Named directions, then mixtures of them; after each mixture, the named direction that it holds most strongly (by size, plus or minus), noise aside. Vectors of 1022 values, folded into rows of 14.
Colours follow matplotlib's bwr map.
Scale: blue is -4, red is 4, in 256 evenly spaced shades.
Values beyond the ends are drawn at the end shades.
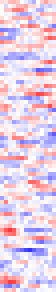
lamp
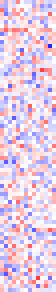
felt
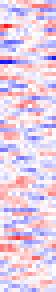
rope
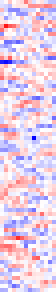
rope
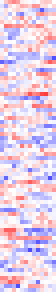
lamp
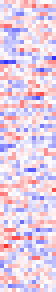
rope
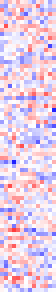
felt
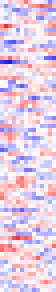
rope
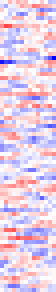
rope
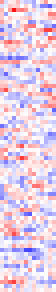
lamp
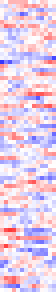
lamp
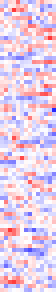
lamp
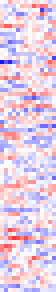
rope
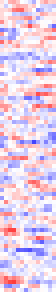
lamp
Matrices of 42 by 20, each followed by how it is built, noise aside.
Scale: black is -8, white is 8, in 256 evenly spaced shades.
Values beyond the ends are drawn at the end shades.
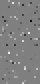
sparse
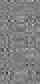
low rank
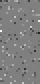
sparse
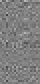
low rank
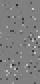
sparse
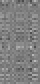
low rank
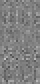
low rank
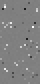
sparse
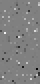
sparse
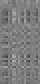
low rank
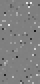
sparse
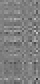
low rank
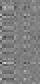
low rank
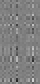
low rank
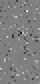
sparse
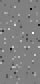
sparse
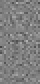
low rank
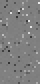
sparse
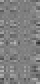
low rank
